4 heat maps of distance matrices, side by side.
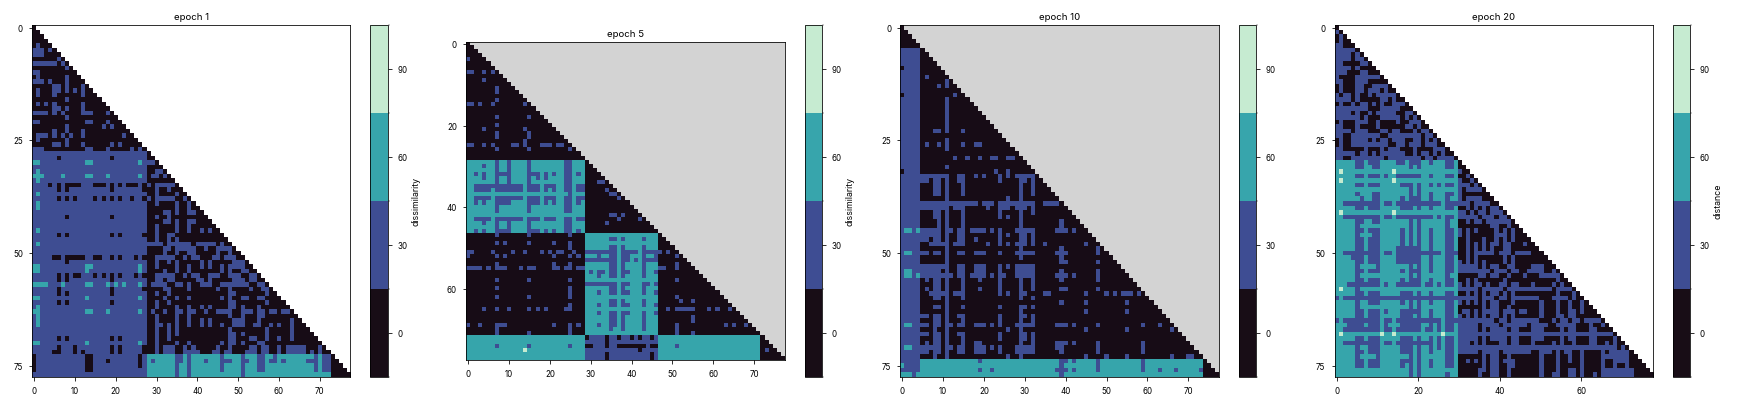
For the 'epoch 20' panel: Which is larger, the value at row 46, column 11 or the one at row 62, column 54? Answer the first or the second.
the first
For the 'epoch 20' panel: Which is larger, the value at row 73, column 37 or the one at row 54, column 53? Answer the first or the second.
the second
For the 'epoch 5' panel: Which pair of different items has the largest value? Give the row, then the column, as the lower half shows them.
75, 14
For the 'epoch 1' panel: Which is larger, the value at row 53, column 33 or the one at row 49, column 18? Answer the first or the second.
the second
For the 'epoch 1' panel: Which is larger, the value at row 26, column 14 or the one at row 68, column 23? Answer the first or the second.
the second
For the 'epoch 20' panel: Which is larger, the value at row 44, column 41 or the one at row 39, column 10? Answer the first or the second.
the second
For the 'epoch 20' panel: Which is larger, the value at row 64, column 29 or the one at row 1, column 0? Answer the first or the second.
the first
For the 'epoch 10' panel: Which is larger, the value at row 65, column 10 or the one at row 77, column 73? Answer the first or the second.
the second
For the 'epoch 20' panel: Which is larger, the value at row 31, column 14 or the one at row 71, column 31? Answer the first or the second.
the first
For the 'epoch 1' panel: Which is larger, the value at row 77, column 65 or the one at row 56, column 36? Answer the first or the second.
the first
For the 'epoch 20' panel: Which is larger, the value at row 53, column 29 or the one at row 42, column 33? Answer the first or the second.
the first
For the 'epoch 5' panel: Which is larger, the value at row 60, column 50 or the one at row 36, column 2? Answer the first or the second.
the second
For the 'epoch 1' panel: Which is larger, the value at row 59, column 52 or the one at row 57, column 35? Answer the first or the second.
the second
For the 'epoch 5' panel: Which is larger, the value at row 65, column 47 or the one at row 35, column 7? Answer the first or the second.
the second
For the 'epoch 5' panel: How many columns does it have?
78
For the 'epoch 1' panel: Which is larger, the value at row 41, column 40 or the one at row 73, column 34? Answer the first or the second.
the second
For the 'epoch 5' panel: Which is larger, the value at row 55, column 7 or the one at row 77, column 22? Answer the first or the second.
the second
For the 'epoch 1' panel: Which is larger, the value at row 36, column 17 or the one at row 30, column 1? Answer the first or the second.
the second
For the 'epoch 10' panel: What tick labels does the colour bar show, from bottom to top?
0, 30, 60, 90
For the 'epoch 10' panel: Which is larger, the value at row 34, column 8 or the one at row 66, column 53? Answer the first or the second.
the first
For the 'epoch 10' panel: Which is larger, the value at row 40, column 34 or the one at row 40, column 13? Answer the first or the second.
the second
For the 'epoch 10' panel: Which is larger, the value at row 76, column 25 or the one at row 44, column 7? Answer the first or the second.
the first
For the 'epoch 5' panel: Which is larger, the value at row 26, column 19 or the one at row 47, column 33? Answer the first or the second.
the second
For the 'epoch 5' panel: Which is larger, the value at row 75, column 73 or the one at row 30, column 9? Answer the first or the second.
the second
